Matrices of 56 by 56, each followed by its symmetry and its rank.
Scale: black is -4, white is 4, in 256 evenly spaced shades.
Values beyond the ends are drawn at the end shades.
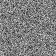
neither, full rank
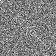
symmetric, full rank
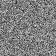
neither, full rank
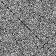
symmetric, full rank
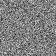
neither, full rank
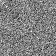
symmetric, full rank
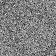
symmetric, full rank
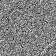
symmetric, full rank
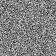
neither, full rank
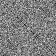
symmetric, full rank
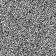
neither, full rank
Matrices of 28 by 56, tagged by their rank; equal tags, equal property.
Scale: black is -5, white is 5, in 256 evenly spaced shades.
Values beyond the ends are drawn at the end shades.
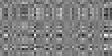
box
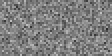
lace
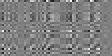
box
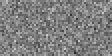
lace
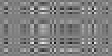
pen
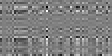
box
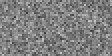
lace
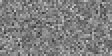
lace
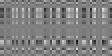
pen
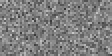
lace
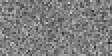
lace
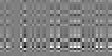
pen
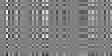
pen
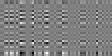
pen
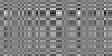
pen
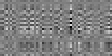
box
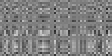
box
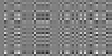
pen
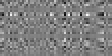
box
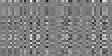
box
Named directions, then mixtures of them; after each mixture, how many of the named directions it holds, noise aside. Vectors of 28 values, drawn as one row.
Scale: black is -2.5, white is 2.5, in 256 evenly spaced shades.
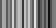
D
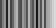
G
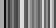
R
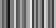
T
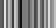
three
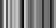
two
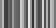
three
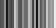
two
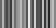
three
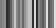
three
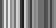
three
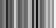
two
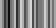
two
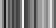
two
